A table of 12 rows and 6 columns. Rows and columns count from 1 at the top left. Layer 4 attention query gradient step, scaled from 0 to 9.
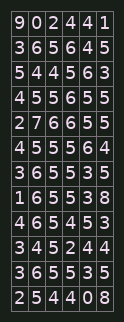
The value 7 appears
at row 5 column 2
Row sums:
20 29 27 30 31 29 27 28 27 22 27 23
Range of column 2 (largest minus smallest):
7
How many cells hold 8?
2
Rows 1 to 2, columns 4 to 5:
4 4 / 6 4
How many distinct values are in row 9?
4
